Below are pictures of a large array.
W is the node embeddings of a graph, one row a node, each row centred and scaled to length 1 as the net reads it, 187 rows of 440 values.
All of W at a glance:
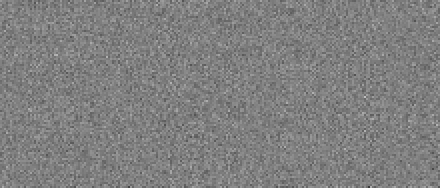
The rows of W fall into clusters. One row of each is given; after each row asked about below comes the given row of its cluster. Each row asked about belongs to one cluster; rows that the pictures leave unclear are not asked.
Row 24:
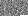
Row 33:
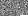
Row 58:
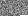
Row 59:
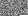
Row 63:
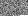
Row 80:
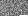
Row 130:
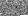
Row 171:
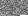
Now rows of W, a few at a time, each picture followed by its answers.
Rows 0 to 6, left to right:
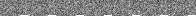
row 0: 63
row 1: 63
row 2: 59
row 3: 58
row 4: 33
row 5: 63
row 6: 63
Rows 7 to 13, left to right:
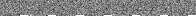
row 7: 58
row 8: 171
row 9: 59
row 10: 59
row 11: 171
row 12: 171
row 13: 24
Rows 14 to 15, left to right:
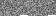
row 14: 171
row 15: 80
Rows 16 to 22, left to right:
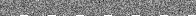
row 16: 33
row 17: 59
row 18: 130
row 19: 58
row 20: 59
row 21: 130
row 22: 171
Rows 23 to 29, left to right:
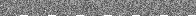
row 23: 63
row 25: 130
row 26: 24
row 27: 130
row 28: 33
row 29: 130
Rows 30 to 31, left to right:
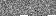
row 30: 58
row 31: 80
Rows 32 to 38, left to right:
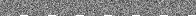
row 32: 130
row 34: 63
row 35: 24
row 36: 58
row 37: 59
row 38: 58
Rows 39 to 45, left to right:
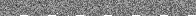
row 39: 171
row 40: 63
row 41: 59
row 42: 63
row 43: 24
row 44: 171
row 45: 24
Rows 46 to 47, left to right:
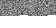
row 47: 80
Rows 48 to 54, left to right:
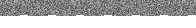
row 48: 130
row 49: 58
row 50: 130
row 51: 24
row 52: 59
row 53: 80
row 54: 130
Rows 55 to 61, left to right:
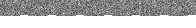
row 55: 130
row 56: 63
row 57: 130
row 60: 24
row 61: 63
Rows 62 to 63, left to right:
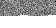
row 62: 24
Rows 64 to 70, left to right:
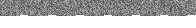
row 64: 33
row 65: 33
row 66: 59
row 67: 58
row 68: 58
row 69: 33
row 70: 24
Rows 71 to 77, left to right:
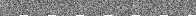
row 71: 80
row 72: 58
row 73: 58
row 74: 59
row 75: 63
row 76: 58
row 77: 33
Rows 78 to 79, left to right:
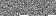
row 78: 59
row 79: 171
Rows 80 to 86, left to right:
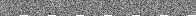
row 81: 58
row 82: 80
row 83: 33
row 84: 59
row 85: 33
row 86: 63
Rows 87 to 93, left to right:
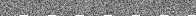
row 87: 59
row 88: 58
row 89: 63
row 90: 80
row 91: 58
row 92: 33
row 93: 171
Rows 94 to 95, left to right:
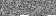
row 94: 33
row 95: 63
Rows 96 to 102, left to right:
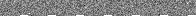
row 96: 130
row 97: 59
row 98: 33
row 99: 80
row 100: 59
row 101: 58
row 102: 59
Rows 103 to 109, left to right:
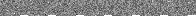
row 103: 130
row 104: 171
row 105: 130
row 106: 130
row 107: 33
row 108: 24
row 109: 80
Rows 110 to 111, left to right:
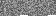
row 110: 24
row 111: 80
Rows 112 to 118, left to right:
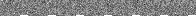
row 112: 130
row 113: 59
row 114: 33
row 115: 33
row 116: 33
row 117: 130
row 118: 130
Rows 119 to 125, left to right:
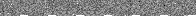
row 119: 24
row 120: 33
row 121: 171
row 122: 171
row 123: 63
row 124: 33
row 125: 63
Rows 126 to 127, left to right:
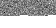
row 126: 59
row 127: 171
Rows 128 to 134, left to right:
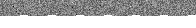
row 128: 24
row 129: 80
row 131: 171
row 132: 63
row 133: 24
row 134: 58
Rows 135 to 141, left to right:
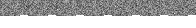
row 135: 33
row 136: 33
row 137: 33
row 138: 58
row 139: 33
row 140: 58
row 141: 171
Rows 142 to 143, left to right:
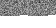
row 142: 59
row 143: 58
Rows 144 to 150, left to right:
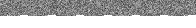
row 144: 130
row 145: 80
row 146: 33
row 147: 24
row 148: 171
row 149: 58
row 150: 63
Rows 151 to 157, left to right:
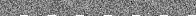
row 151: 58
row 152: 80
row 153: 24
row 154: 80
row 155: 58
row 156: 24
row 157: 58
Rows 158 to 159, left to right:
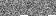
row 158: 130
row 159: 33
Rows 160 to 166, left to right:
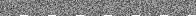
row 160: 24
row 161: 58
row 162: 58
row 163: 63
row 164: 59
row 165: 24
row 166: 63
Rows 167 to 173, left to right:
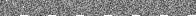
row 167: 24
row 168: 63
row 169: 24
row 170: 80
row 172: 33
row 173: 80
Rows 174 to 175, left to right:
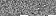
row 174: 58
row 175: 171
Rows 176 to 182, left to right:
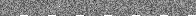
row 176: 33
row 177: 58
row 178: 80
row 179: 24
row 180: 63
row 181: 171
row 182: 24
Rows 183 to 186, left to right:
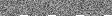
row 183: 63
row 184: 130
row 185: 80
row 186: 171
